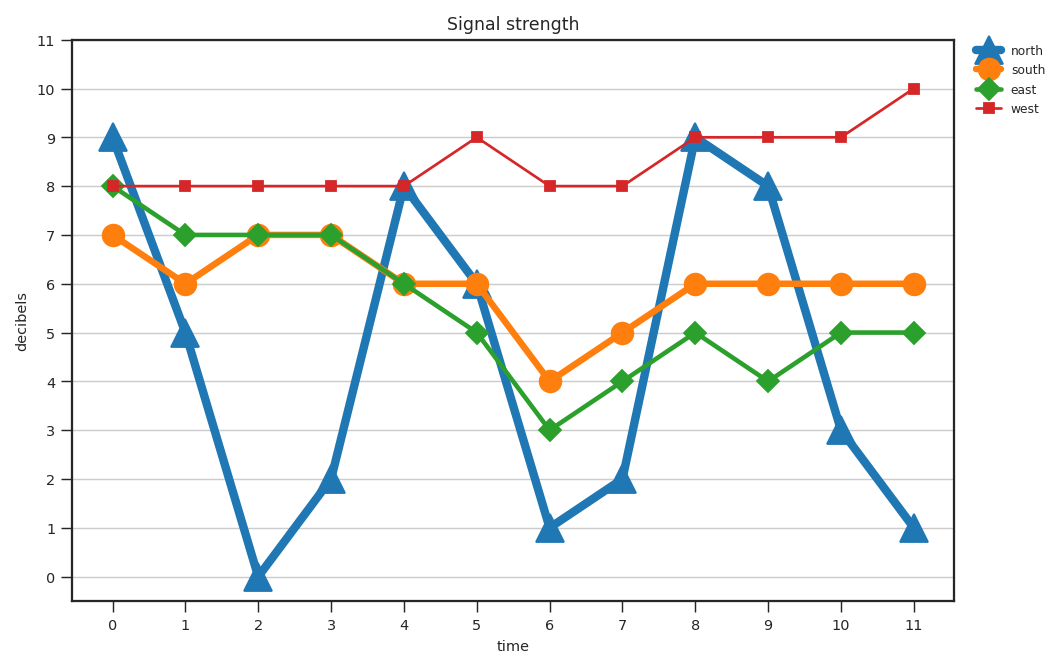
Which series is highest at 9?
west
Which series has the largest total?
west
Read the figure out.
Title: Signal strength
x-axis: time, ticks 0 1 2 3 4 5 6 7 8 9 10 11
y-axis: decibels, ticks 0 1 2 3 4 5 6 7 8 9 10 11
Legend: north, south, east, west
Values:
north: 9 5 0 2 8 6 1 2 9 8 3 1
south: 7 6 7 7 6 6 4 5 6 6 6 6
east: 8 7 7 7 6 5 3 4 5 4 5 5
west: 8 8 8 8 8 9 8 8 9 9 9 10
